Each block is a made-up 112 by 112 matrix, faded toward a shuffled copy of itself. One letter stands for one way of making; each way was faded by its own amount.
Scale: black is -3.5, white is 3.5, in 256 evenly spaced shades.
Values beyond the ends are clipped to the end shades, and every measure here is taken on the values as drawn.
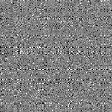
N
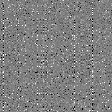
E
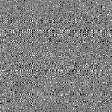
N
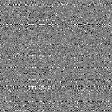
N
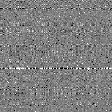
N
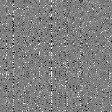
E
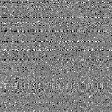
N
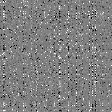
E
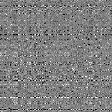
N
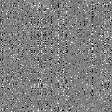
E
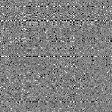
N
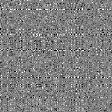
N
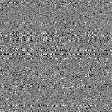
N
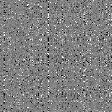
E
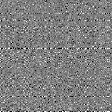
N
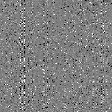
E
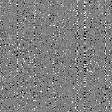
E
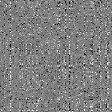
E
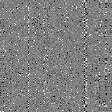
E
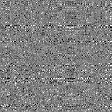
N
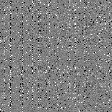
E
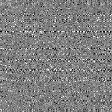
N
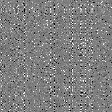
E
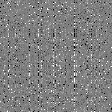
E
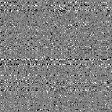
N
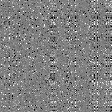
E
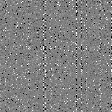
E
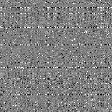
N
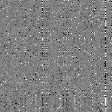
E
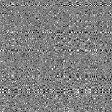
N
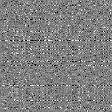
N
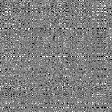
N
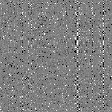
E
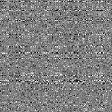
N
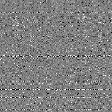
N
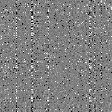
E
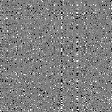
E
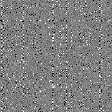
E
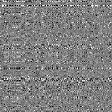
N
